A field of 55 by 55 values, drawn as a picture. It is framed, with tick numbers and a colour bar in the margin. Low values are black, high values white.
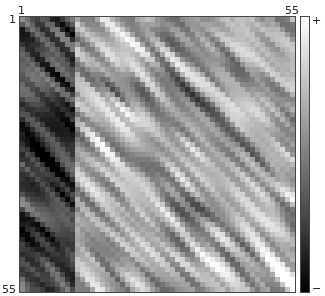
The grain runs diagonally down to the right. The ninth with the highest average is the bottom right. The right part is higher, past a seam about 20% of the way across.
